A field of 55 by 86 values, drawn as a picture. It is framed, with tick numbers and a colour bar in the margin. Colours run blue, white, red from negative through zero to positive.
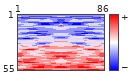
There is an overall slope up to the bottom. The left and right halves mirror each other. Streaks run across, left to right.
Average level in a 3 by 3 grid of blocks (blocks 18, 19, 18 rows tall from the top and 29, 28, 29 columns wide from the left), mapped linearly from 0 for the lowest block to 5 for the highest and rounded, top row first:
000
222
555
